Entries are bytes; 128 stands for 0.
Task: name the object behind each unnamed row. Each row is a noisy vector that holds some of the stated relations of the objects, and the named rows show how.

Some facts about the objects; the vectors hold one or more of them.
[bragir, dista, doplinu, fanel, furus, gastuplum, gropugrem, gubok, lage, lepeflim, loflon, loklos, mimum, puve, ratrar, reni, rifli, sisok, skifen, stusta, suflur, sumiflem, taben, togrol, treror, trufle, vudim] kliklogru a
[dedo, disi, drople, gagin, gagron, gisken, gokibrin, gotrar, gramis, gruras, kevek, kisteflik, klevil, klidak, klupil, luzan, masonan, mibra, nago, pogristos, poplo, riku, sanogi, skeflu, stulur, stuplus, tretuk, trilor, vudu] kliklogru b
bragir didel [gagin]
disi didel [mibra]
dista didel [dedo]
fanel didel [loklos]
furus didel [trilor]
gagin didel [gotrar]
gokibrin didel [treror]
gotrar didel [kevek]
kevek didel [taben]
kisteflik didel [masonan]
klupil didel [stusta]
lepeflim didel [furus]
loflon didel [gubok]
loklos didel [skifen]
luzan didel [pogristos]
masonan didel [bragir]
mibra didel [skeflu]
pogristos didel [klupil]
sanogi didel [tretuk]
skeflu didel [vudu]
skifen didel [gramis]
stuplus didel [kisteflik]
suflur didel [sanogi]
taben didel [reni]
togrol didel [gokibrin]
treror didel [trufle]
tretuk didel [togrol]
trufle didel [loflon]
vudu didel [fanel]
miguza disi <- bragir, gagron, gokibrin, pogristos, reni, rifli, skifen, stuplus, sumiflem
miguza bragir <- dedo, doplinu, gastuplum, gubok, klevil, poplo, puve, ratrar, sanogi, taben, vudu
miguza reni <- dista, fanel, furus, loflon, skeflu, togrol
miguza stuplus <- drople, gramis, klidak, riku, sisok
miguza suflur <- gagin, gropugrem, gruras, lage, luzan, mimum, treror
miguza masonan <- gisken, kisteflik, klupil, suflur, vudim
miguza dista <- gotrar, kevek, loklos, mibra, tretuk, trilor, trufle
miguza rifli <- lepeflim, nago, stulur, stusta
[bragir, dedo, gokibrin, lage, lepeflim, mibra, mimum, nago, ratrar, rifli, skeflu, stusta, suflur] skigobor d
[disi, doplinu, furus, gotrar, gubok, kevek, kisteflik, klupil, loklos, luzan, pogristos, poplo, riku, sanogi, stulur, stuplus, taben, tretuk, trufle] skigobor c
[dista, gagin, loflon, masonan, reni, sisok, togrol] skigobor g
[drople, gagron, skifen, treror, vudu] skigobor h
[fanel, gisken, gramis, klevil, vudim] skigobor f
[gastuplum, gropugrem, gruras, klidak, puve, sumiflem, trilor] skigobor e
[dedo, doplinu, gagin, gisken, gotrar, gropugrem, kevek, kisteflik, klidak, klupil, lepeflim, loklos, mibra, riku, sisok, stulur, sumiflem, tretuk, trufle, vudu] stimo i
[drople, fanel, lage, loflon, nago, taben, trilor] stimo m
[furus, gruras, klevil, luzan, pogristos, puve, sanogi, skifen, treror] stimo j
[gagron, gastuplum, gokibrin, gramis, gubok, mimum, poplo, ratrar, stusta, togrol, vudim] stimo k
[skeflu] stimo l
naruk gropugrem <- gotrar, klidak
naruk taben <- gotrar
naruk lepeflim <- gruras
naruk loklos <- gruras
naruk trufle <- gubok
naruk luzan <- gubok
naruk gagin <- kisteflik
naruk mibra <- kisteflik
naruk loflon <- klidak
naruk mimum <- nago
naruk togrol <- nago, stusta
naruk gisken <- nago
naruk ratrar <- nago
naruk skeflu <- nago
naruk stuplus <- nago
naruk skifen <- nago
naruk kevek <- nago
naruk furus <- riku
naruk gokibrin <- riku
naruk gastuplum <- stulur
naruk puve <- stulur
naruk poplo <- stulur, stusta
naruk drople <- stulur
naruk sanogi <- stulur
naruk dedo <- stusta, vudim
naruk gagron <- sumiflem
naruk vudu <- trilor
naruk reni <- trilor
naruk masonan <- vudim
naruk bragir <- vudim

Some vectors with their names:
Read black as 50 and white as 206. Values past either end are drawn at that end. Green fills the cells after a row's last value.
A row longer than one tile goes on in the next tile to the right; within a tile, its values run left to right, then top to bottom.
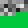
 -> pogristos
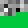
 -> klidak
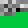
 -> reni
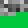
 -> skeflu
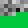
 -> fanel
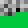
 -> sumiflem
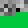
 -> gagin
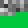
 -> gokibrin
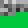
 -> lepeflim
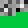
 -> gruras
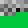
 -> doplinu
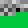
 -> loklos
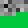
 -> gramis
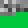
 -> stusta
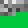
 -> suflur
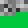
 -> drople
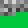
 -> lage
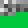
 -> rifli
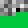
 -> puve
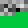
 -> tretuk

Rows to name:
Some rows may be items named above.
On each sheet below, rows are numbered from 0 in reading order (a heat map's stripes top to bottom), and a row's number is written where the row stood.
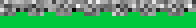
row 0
bragir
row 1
gisken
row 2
togrol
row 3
suflur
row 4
disi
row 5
treror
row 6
masonan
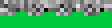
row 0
gokibrin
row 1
taben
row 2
stuplus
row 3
sisok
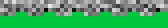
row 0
lepeflim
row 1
loflon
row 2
skifen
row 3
gubok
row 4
dedo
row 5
tretuk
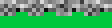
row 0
trufle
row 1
furus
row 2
klevil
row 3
trufle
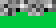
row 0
trilor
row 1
sanogi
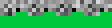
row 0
gropugrem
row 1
sisok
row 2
gagin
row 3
fanel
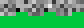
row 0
vudu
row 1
masonan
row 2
vudim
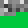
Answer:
nago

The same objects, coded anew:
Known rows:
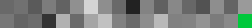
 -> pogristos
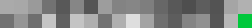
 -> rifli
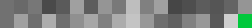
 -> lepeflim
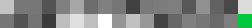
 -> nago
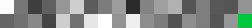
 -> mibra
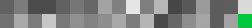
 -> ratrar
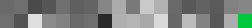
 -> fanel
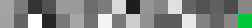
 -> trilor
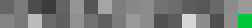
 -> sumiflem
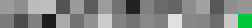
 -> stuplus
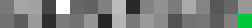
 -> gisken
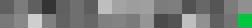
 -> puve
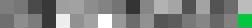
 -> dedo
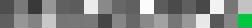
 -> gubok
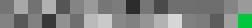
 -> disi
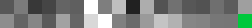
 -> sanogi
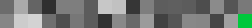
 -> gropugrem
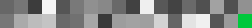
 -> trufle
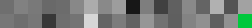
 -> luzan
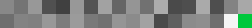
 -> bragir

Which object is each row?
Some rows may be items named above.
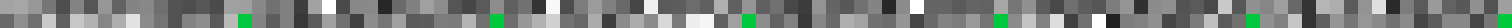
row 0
rifli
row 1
gagin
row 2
trufle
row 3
vudu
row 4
treror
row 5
gruras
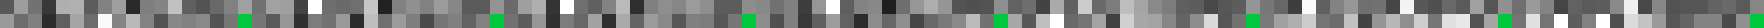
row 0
klidak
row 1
gisken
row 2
gisken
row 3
gagin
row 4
togrol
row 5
trufle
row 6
suflur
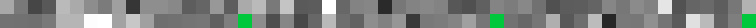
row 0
gokibrin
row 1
masonan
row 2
skifen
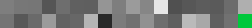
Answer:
skifen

